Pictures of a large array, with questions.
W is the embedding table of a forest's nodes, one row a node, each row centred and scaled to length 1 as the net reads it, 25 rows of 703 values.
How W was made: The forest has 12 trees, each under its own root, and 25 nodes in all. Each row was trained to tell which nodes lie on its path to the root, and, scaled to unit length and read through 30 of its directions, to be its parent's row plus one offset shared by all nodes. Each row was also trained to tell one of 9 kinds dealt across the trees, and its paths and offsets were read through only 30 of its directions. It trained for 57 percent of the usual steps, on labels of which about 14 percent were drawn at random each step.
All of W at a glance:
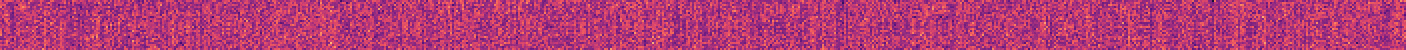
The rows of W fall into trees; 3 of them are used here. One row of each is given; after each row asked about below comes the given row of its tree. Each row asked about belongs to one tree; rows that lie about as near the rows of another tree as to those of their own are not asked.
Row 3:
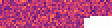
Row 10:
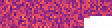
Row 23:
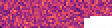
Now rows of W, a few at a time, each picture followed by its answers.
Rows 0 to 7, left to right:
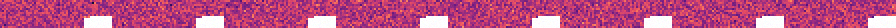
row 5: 3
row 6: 3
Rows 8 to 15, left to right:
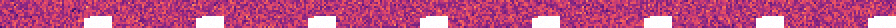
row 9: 23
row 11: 23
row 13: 10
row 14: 23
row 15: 3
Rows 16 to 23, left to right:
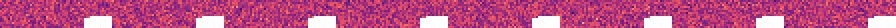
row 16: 23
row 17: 23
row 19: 10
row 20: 3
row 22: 10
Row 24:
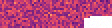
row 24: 3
